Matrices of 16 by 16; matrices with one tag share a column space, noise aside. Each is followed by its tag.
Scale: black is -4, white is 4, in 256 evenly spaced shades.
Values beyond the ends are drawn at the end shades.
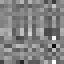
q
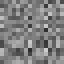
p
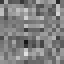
p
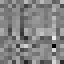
q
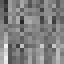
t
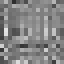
q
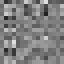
p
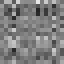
p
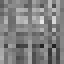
t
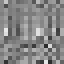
q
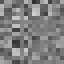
p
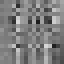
t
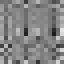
q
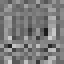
q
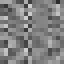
p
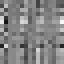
t
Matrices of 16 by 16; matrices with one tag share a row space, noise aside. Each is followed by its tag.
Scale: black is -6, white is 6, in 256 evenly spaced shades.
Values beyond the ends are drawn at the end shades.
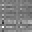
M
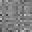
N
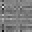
M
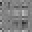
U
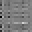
U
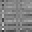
M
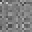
N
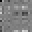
U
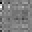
U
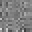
N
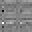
M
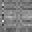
M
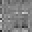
U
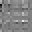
U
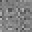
N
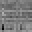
M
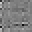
U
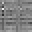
M
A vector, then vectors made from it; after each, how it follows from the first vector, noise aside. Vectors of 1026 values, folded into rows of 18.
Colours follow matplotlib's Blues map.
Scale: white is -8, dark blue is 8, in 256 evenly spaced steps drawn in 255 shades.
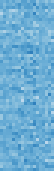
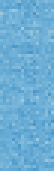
shrunk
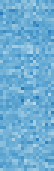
negated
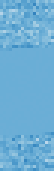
partly zeroed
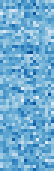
scaled up
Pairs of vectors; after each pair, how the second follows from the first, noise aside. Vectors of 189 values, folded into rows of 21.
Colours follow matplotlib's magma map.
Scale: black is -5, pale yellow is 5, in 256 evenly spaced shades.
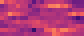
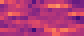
copied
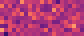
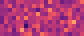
shuffled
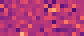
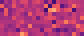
copied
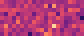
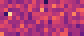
shuffled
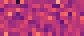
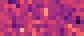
shuffled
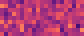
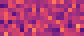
negated
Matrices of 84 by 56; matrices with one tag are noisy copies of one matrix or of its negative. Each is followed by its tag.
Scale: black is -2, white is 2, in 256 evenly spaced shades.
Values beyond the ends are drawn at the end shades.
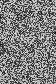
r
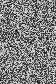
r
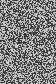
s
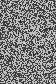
s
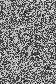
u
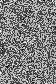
r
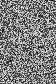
s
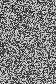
r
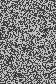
s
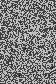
s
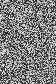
r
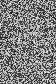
s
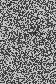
s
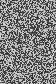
s
